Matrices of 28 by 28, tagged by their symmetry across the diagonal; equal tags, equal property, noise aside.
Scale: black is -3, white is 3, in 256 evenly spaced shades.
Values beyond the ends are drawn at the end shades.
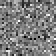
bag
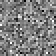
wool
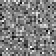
wool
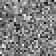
wool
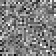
wool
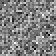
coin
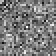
coin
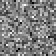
bag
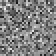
coin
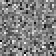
bag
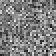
coin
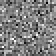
wool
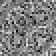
coin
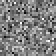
bag
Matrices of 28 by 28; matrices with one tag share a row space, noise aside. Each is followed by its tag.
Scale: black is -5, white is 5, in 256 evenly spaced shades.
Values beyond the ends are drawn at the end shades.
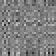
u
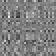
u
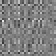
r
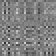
u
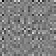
r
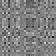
u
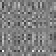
r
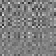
r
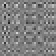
u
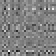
u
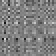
u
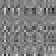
u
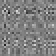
u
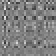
u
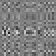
u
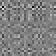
r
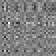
u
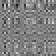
u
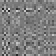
u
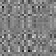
r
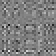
u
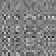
u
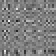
u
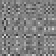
u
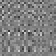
r
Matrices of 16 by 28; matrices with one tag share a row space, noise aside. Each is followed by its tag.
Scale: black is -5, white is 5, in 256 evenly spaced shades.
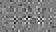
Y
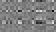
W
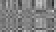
W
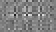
Y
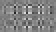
Y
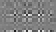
Y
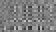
Y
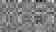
W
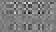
Y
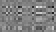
W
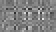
Y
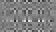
Y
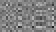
W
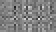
Y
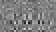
Y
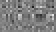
W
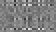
Y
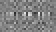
Y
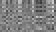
W
